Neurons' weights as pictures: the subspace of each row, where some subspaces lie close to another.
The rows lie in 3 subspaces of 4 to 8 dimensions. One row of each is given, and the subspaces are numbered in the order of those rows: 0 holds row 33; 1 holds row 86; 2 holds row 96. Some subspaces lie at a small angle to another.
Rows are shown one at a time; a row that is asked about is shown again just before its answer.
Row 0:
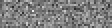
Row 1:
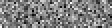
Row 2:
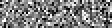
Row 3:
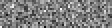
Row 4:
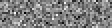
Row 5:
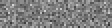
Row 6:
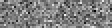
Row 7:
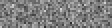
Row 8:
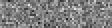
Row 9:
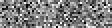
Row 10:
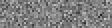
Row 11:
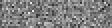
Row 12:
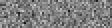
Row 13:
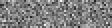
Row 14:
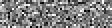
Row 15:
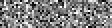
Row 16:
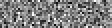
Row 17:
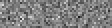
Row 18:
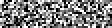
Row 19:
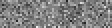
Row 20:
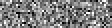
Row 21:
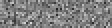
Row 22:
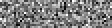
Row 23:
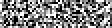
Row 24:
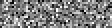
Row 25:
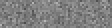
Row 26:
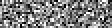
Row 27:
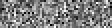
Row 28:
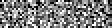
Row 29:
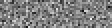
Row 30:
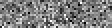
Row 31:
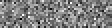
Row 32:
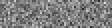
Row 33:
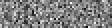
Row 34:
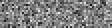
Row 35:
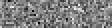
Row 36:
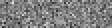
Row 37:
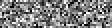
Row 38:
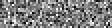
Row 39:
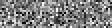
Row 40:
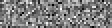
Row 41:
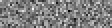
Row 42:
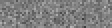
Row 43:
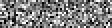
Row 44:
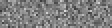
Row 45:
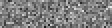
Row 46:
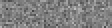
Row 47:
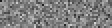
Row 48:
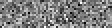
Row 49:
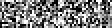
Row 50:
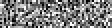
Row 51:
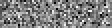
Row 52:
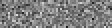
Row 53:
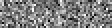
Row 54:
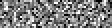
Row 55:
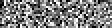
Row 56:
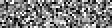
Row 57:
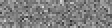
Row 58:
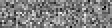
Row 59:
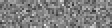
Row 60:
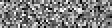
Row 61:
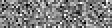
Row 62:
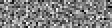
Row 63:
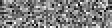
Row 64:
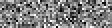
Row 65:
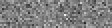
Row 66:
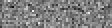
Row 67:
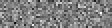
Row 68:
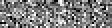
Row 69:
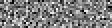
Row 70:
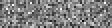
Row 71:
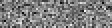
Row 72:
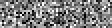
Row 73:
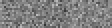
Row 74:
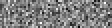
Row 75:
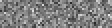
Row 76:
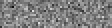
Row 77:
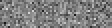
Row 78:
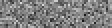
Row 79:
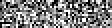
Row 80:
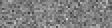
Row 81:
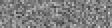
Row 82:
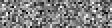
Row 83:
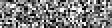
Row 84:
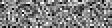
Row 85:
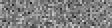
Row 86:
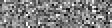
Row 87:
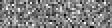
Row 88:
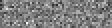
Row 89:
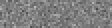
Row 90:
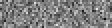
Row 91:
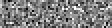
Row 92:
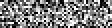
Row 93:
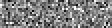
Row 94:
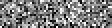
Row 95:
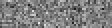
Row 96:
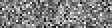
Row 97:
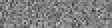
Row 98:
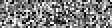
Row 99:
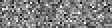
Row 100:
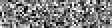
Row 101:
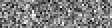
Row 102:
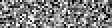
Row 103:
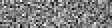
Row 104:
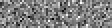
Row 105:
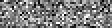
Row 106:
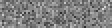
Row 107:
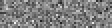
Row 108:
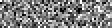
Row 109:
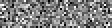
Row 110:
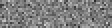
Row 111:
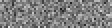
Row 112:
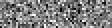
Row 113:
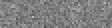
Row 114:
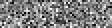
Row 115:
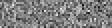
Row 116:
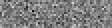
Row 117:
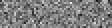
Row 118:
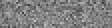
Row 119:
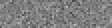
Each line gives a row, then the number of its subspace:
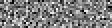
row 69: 1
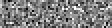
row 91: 2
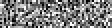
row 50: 1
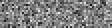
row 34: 1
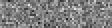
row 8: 2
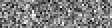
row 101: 0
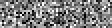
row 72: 2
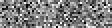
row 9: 2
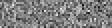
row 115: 0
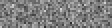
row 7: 2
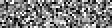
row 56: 2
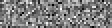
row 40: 1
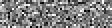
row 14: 1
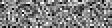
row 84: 1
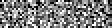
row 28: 0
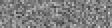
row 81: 1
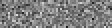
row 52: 1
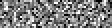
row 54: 0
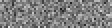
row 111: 0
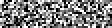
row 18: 2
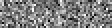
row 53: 0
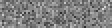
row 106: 2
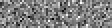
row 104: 0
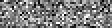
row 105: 1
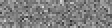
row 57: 1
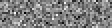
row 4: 0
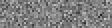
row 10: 1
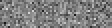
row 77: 0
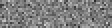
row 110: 2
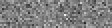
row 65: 2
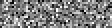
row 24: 2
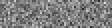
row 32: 1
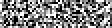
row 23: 2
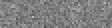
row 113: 2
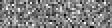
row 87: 2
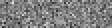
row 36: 2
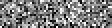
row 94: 2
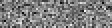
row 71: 1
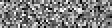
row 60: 0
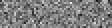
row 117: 0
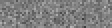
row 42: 2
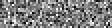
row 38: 2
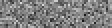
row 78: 0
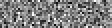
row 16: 0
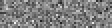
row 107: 0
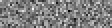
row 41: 0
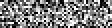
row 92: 1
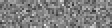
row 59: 1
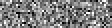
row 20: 0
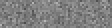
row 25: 0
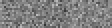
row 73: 0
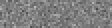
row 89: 1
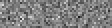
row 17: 0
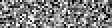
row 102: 0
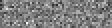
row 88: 0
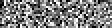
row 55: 0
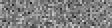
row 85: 2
